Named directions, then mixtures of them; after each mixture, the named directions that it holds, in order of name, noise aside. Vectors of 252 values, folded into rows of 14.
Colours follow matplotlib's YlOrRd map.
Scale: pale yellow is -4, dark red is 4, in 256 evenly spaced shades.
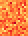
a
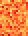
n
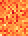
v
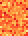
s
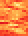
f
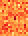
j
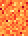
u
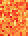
n, s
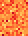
n, u, v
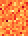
u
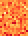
a, s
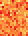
n, s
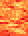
f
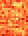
f, u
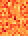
a, j, s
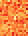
j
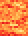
f, n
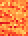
f, n, s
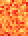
n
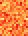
a, s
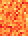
a, j, n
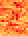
f, v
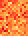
a, j, v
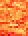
f, n
